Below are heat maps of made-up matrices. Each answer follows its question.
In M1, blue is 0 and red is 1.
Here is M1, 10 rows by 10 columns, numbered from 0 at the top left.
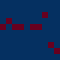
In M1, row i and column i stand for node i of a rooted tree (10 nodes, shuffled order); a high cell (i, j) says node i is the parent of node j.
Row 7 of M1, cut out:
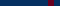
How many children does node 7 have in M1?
1
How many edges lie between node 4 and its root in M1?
0
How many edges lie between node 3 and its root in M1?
1
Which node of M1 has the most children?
4
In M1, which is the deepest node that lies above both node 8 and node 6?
4
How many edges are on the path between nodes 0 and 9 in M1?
5
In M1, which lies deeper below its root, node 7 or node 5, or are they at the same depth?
node 7
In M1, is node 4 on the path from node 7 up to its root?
yes
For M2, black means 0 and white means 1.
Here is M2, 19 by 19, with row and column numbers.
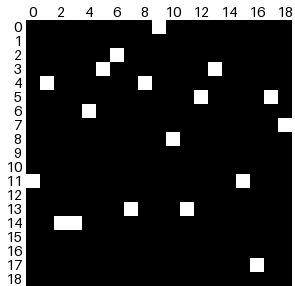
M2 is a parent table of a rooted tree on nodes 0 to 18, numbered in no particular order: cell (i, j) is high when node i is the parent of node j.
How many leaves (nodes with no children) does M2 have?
7
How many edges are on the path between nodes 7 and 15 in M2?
3
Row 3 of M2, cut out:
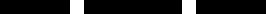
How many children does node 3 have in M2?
2
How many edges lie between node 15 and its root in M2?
4
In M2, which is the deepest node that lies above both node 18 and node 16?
3
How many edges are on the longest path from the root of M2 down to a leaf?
5
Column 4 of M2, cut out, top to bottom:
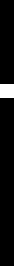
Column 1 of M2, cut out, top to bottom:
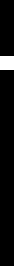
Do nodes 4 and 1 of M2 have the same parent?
no
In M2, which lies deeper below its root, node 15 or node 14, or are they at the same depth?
node 15
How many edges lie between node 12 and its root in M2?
3
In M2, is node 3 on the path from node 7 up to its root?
yes
